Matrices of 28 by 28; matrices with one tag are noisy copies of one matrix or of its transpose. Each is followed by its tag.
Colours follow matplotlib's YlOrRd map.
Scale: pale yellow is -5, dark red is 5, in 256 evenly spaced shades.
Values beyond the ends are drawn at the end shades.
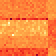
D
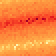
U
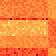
D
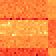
D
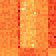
D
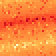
U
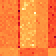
D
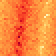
U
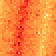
U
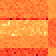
D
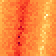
U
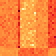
D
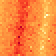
U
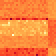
D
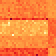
D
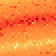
U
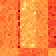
D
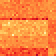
D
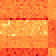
D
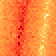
U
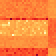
D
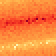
U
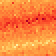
U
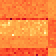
D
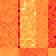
D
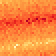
U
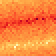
U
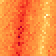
U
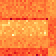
D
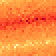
U
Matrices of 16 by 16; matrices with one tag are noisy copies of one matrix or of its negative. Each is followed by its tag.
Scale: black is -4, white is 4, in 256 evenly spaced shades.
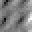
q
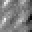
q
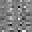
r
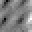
q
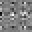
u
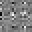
u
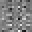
r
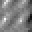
q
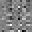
r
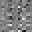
r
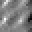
q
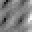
q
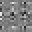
u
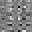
r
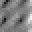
q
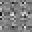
u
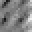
q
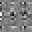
u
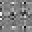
u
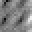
q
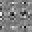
u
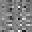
r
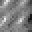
q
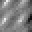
q
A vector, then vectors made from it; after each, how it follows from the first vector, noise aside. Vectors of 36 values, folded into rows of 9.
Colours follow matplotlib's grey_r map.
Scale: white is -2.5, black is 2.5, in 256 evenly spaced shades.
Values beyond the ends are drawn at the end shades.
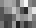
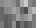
shrunk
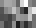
copied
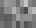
shrunk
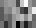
copied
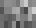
shrunk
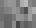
shrunk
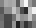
copied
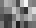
copied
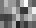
copied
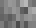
shrunk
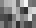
copied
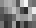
copied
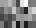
copied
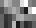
copied
